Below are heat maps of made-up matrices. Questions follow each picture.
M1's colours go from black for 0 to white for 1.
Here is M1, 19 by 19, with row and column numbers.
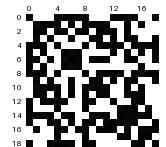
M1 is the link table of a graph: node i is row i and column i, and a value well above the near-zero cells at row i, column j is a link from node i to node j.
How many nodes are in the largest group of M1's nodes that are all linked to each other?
5
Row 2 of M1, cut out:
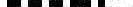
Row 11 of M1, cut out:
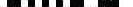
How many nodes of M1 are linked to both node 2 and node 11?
6
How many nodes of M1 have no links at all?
0
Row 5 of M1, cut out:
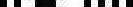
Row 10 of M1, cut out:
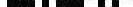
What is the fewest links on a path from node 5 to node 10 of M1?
1
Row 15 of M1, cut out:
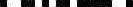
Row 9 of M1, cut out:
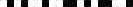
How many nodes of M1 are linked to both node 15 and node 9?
5
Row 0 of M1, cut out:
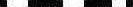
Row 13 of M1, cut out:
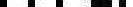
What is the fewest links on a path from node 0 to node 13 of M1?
2
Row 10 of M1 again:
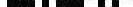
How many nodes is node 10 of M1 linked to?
8
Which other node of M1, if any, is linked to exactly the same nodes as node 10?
node 1
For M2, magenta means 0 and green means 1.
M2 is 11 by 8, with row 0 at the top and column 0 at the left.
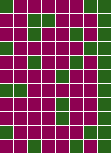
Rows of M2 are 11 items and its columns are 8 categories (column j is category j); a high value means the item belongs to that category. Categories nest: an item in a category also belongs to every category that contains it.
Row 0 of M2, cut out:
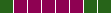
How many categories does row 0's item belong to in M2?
3
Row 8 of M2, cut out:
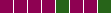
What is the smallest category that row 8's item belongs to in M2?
4
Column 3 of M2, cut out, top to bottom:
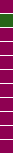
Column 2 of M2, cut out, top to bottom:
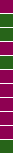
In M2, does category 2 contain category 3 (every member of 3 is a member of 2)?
yes
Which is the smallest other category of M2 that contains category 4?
7
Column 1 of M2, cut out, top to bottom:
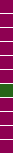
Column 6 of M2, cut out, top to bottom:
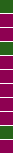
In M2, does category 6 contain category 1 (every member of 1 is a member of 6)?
no
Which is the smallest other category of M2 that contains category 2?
7
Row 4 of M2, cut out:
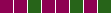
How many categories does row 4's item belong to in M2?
3
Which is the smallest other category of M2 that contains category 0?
7
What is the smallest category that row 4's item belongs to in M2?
5
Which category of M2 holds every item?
7
